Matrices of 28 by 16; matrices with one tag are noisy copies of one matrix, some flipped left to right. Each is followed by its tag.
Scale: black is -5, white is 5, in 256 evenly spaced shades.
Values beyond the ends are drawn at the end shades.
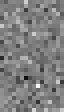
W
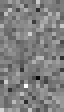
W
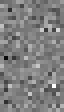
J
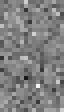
W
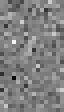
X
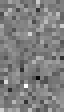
W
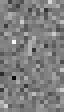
X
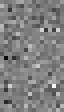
J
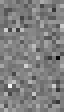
J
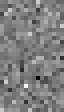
W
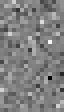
X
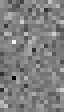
X
